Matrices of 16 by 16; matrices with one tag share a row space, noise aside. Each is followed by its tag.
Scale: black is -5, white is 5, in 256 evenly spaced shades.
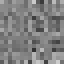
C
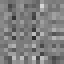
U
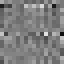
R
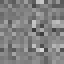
C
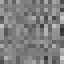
R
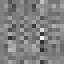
U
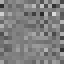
R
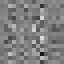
U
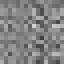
C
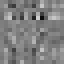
U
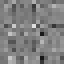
U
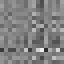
C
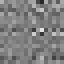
C
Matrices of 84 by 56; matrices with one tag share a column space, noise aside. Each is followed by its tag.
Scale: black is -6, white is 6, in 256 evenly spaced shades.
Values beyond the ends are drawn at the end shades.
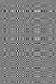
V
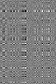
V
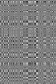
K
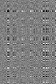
V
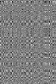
K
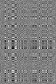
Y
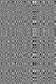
K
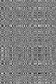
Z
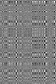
K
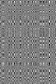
K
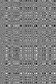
Z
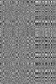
K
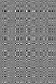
V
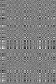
Y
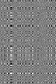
Z
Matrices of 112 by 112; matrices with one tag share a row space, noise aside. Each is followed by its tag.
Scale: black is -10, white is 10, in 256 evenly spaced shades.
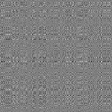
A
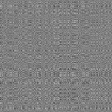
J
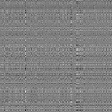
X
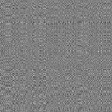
A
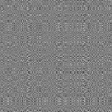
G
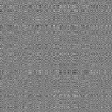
J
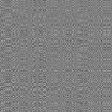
A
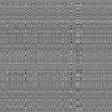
X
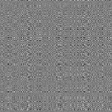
G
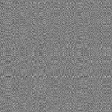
A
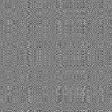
G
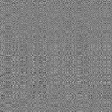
A
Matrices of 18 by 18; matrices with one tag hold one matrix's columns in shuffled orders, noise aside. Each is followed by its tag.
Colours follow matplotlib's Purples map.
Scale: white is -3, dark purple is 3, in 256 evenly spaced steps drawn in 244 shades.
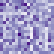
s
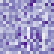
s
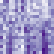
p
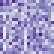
s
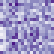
s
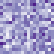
s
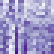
p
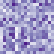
s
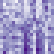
p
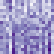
p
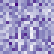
s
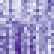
p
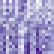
p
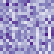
s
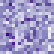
s
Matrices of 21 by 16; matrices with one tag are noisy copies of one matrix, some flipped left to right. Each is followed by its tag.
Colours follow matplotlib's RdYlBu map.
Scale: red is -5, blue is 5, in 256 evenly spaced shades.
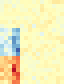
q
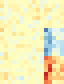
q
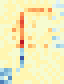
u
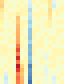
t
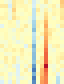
t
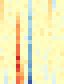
t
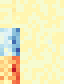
q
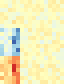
q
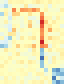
u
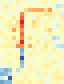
u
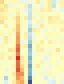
t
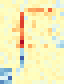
u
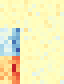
q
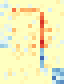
u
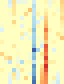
t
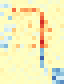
u
